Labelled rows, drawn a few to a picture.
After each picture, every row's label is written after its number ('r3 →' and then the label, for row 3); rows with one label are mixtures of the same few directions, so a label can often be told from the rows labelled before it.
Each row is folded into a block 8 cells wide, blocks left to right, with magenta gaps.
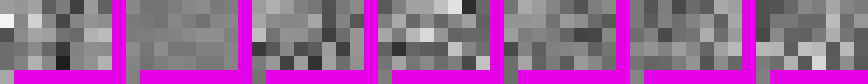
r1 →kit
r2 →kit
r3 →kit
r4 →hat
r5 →kit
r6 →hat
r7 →kit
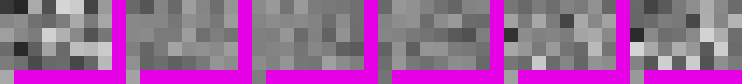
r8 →hat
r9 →hat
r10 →hat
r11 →kit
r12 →kit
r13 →kit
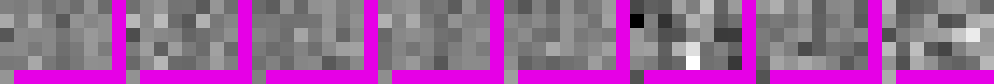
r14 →kit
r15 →kit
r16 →hat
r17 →kit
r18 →hat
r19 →kit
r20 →hat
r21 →kit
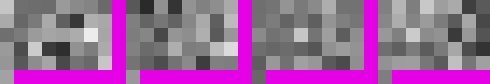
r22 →kit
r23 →hat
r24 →hat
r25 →hat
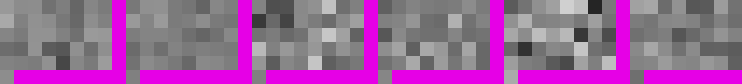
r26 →kit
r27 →kit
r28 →kit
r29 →kit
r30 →hat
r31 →hat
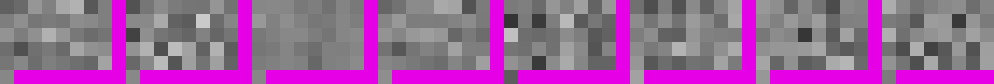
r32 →hat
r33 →kit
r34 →kit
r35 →hat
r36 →kit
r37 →hat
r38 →hat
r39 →kit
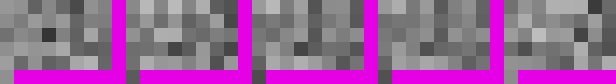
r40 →hat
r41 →hat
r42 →hat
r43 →hat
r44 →hat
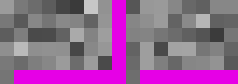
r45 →hat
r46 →kit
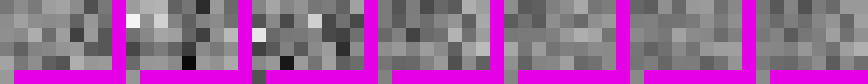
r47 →hat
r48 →kit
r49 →kit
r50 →hat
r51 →kit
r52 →hat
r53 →hat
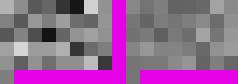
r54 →hat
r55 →hat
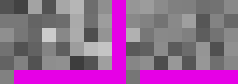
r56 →hat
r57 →kit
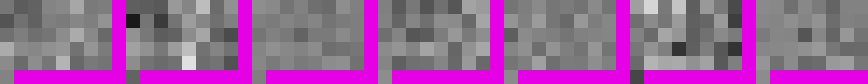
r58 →kit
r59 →kit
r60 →hat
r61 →hat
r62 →kit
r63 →hat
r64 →hat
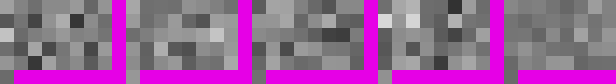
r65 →kit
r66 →kit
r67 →kit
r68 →kit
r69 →hat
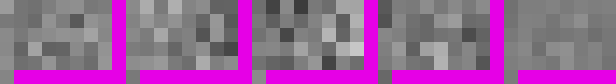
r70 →kit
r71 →hat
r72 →hat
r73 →kit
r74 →kit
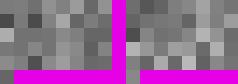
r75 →kit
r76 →kit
